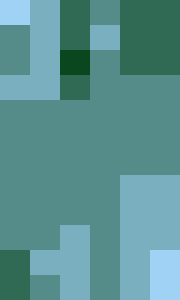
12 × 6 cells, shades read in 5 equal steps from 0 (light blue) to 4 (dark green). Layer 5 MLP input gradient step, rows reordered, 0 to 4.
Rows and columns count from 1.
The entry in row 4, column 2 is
1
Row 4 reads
1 1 3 2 2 2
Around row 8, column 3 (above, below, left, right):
2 2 2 2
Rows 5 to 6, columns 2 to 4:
2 2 2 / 2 2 2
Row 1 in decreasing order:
3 3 3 2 1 0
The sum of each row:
12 13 15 11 12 12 12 10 10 9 8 9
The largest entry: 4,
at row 3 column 3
